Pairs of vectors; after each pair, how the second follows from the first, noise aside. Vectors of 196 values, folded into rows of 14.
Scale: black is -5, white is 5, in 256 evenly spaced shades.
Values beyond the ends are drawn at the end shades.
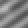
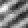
scaled up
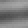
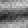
scaled up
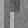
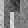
scaled up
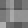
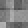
copied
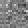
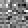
scaled up
